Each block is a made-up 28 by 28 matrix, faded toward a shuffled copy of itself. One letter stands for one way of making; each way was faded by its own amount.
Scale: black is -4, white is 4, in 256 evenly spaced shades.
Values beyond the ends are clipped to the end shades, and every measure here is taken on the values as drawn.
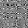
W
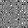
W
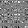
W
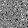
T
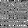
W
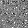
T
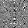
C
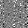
C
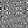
W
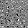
C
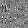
C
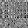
W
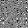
C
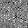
C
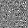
C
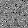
T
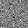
C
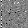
C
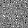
C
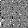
C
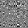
W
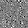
C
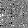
C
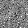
T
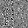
C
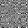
W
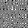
W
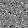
T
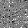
C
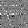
W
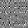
W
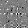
W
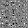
C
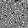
C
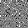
C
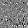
C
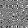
W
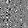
C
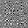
W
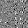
C
